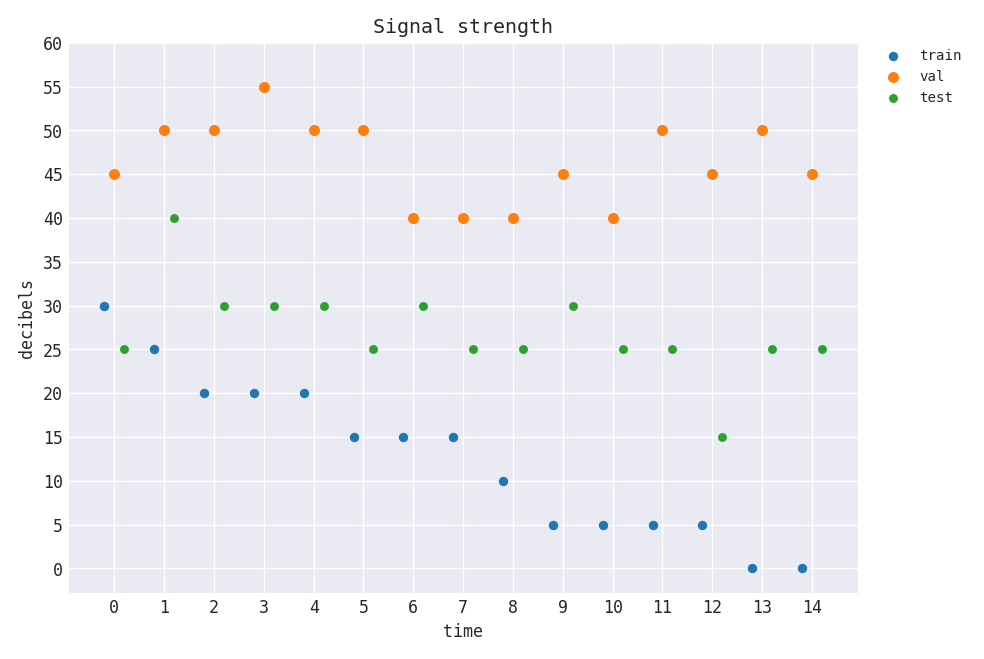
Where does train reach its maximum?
0
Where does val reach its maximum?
3
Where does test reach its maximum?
1
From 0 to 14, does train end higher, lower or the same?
lower
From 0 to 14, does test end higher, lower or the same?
the same
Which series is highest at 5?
val
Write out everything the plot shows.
Title: Signal strength
x-axis: time, ticks 0 1 2 3 4 5 6 7 8 9 10 11 12 13 14
y-axis: decibels, ticks 0 5 10 15 20 25 30 35 40 45 50 55 60
Legend: train, val, test
Values:
train: 30 25 20 20 20 15 15 15 10 5 5 5 5 0 0
val: 45 50 50 55 50 50 40 40 40 45 40 50 45 50 45
test: 25 40 30 30 30 25 30 25 25 30 25 25 15 25 25
